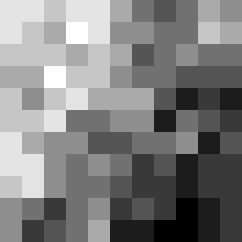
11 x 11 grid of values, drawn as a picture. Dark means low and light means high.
The ninth with the lowest average is the bottom right. The field climbs toward the top left. The halves do not mirror each other. The ninth with the highest average is the top left.
